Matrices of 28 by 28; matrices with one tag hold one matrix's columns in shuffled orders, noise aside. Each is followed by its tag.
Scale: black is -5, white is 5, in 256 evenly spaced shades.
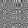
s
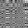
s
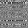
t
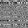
t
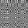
s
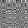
s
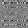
t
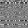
t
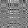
s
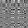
s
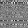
t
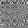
t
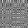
s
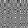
s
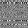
t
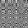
s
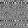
t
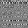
t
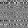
t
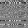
t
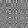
s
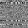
t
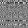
t
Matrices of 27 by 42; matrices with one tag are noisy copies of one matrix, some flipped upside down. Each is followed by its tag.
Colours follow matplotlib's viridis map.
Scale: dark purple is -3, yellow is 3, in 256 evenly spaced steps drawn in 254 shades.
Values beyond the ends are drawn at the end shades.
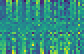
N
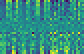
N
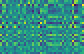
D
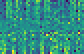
N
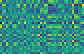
D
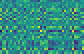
D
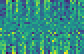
N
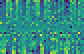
N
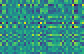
D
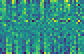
N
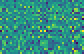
D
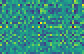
D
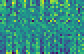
N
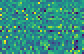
D
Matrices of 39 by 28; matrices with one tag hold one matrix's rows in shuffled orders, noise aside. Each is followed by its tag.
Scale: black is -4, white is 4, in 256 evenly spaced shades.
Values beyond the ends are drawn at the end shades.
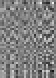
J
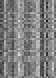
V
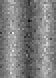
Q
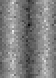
Q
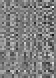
J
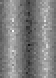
Q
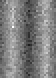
Q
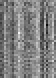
V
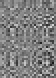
J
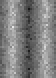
Q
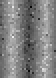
Q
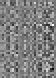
J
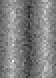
Q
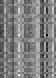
V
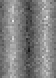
Q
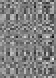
J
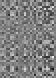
J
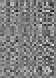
J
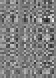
J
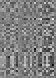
J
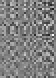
J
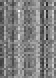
V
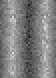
Q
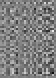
J
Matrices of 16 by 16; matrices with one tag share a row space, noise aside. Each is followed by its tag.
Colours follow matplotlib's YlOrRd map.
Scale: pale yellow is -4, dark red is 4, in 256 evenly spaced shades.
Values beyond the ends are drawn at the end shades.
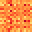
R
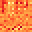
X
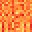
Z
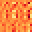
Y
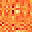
Z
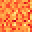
Y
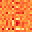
Z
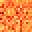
X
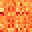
X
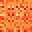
X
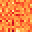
Z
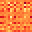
R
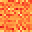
X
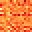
R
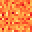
Z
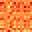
R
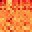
R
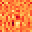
Z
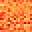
R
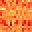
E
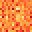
Z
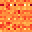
R
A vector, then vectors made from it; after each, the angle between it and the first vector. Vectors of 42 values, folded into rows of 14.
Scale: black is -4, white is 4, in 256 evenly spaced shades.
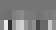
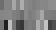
nearly opposite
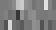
partly opposed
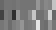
orthogonal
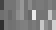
orthogonal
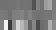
nearly parallel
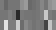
partly aligned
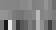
nearly opposite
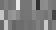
orthogonal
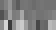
nearly parallel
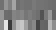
nearly parallel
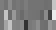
orthogonal
